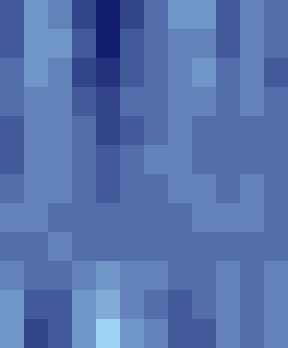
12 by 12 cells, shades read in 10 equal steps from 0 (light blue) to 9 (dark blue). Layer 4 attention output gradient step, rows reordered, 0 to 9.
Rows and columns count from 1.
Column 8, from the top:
3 4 4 4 4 4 4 5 5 5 6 6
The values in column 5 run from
0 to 9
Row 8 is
4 4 5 5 5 5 5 5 4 4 4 5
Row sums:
62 61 60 58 61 58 56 55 59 52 53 51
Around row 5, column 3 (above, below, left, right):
4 4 4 5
